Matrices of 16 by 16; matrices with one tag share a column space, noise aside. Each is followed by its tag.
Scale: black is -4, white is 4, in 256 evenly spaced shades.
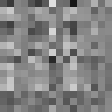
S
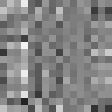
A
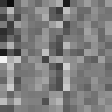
S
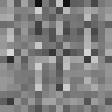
S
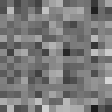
A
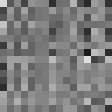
S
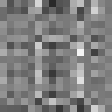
A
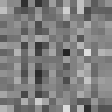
A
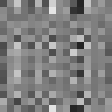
A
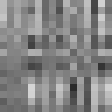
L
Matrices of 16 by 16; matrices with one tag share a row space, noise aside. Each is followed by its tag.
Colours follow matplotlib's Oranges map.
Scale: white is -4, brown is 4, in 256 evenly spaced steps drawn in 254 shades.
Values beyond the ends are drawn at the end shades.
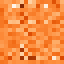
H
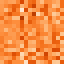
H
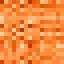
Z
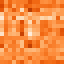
Z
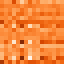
Z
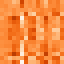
H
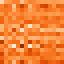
Z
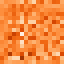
H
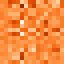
H
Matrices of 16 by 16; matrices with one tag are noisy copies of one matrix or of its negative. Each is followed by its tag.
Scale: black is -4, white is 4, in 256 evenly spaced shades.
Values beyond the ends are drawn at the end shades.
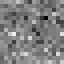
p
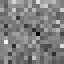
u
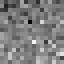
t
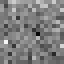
u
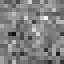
p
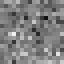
p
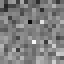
t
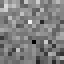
t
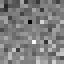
t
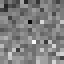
t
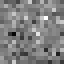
p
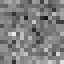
p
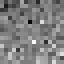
t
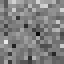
u
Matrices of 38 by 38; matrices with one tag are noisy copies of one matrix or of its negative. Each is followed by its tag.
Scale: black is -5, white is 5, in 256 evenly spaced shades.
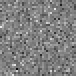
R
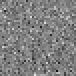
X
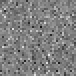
X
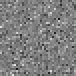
R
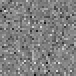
X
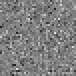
R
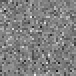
X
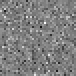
X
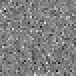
X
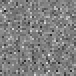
X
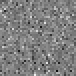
X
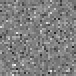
R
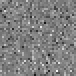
X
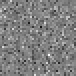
X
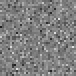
R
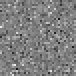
R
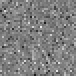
X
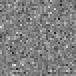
R
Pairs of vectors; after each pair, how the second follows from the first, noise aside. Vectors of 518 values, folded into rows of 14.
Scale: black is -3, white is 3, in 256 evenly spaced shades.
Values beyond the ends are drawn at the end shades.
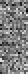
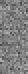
shrunk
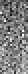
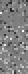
partly zeroed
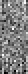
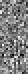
wrapped around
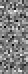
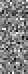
wrapped around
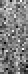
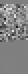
partly zeroed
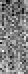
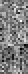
wrapped around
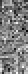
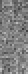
shrunk
